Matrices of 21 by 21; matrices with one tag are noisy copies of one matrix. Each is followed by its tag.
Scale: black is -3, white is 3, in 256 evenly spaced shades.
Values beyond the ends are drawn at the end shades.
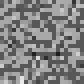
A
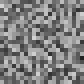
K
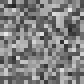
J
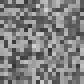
J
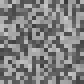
K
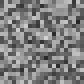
A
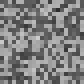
J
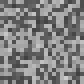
J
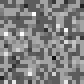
J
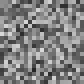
K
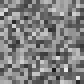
A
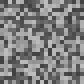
J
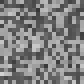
J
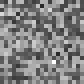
J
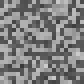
A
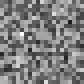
A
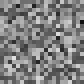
K
